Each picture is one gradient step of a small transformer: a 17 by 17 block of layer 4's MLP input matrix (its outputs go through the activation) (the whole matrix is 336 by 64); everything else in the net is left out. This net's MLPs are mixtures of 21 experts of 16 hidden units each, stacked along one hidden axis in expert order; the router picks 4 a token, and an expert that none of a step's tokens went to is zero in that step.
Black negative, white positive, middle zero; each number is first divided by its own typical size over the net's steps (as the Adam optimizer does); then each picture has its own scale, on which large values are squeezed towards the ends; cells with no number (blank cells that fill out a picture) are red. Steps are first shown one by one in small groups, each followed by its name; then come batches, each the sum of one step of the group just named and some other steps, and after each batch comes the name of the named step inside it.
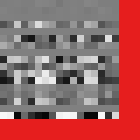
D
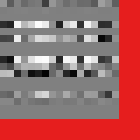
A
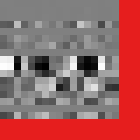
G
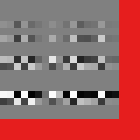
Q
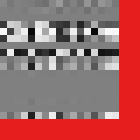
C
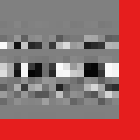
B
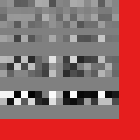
Q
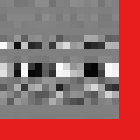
B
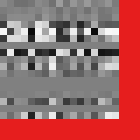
C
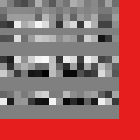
A
